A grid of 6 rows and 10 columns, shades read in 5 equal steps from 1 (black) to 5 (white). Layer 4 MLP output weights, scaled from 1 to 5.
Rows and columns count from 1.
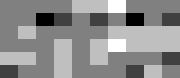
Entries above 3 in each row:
3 0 5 6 4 2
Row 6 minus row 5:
-2 -1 0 0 0 -1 0 -1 1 1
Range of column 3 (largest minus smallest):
2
